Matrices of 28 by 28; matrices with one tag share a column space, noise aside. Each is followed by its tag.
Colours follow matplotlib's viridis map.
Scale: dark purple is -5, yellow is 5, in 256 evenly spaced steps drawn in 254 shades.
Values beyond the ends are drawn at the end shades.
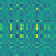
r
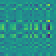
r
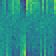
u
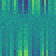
u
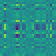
r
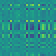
r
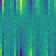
u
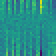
u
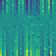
u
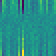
u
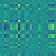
r
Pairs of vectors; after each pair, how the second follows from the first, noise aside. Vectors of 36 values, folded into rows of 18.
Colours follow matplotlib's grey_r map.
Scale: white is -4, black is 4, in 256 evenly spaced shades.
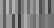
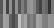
sign-scrambled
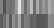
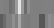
partly zeroed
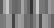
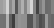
sign-scrambled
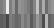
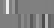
partly zeroed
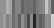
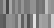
sign-scrambled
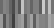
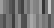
sign-scrambled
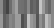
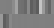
partly zeroed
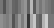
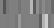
partly zeroed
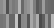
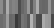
sign-scrambled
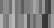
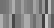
sign-scrambled
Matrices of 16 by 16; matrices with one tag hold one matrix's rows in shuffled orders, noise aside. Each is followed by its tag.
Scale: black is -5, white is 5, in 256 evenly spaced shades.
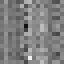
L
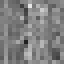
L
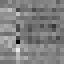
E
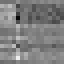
E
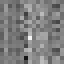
L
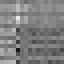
E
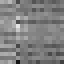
E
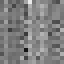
L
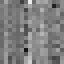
L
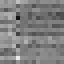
E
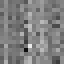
L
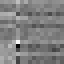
E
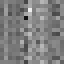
L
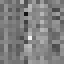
L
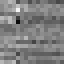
E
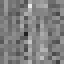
L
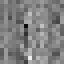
L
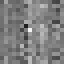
L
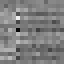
E
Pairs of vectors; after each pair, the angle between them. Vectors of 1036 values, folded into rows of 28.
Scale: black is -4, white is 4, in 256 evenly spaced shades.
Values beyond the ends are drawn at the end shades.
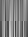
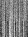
nearly parallel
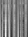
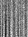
nearly opposite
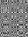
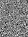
partly opposed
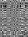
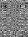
nearly parallel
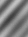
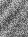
partly aligned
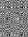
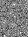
orthogonal
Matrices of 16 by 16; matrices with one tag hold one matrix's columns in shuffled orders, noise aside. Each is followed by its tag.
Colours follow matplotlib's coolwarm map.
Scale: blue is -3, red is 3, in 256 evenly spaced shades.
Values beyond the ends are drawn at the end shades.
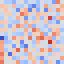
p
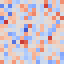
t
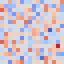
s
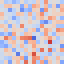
p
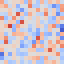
t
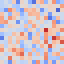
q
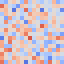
p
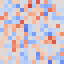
t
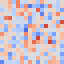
t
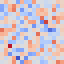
s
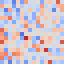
q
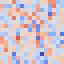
t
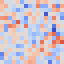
t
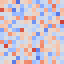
s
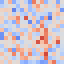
q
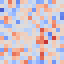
q
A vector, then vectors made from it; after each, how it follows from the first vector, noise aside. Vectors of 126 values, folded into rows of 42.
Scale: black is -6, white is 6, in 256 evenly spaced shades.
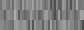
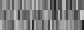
scaled up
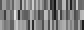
scaled up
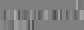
partly zeroed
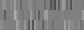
partly zeroed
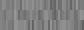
shrunk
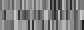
scaled up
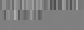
partly zeroed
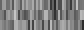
scaled up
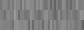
shrunk
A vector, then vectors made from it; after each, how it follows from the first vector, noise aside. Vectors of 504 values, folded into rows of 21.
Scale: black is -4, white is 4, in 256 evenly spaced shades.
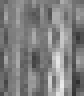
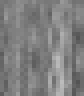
shrunk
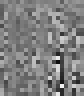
sign-scrambled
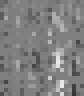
partly zeroed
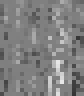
partly zeroed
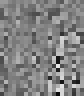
sign-scrambled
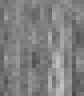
shrunk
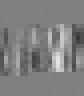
partly zeroed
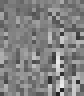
sign-scrambled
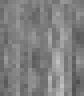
shrunk
